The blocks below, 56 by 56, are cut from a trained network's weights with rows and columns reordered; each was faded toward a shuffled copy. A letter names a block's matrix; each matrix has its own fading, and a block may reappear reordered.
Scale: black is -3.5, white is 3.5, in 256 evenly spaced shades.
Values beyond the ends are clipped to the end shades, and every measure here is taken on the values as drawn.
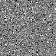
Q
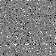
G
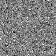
Q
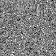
Q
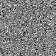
Q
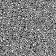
Q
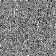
Q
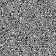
Q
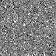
Q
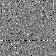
G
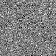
Q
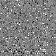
G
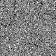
Q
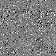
G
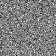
Q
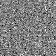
Q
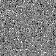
Q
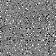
G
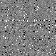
G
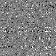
G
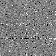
G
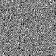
Q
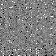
G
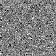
Q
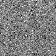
Q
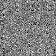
Q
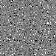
G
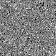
Q
